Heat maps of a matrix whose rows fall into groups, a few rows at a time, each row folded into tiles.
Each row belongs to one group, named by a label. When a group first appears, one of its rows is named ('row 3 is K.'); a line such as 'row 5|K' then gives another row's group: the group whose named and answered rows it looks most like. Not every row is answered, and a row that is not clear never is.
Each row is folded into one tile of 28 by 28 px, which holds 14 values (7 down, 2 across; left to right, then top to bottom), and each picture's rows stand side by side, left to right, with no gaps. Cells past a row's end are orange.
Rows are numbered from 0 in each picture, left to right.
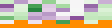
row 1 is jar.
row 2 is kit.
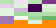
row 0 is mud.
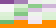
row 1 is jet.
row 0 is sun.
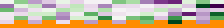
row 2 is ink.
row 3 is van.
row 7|jet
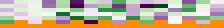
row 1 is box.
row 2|box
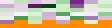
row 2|box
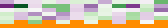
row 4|jet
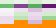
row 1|jet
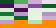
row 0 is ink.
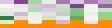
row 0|sun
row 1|ink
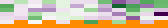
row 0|jar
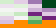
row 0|mud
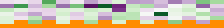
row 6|sun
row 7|ink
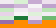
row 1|van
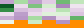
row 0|jar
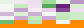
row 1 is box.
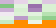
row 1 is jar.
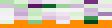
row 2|jet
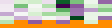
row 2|ink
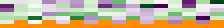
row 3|box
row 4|ink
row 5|jet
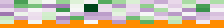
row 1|jet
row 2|ink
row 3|jar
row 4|ink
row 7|jar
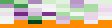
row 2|box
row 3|jar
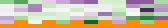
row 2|sun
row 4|box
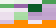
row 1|jar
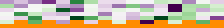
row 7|kit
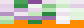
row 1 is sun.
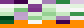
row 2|mud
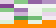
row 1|sun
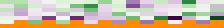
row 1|kit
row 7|van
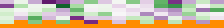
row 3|mud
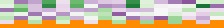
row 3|van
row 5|kit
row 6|sun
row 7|jet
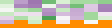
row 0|box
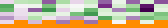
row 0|jar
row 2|mud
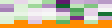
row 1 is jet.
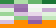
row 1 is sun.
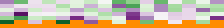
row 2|kit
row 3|mud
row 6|jar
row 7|kit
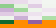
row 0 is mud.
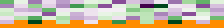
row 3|jet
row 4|sun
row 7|ink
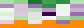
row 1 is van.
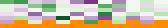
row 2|sun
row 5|mud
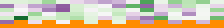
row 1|ink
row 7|van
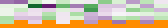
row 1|jet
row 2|jet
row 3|jar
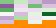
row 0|ink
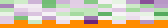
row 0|ink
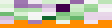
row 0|box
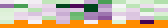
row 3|jar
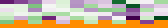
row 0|sun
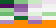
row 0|ink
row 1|mud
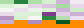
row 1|van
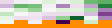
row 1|jar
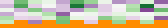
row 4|sun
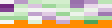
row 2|box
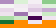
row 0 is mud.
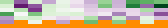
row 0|box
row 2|mud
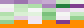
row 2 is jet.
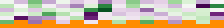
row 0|kit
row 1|mud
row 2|box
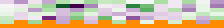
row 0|sun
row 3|ink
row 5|jar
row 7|box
